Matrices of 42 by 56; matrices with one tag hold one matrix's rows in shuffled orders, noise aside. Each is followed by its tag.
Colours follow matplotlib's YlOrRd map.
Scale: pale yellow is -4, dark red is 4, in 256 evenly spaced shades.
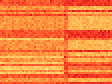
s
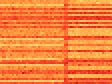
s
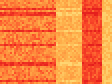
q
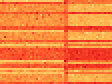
s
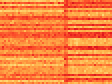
s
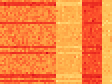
q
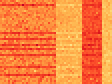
q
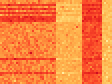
q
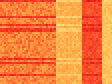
q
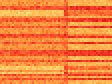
s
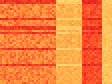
q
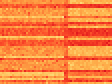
s
